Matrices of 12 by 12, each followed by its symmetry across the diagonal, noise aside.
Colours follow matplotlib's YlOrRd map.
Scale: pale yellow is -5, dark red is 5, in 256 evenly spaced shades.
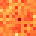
symmetric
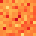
symmetric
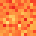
neither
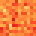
neither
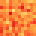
antisymmetric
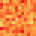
antisymmetric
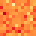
antisymmetric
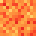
symmetric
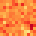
antisymmetric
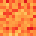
neither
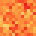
antisymmetric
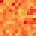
neither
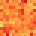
antisymmetric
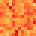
neither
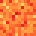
symmetric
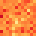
neither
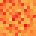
symmetric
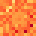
symmetric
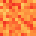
antisymmetric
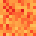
neither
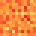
neither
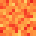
symmetric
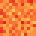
symmetric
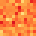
antisymmetric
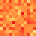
symmetric
